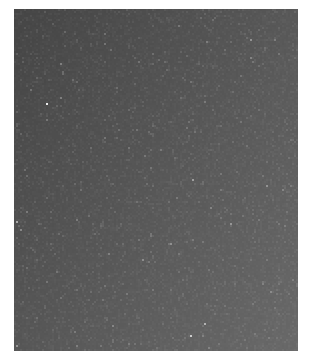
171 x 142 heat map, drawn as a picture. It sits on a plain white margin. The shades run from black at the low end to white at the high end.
Odd rows or columns: none. Mirror symmetry: none. Slope: up to the bottom right. Stripes: none. Grain: fine.
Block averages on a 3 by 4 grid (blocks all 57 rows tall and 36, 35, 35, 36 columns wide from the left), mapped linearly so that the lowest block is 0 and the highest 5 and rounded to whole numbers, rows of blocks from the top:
0123 / 1234 / 2345
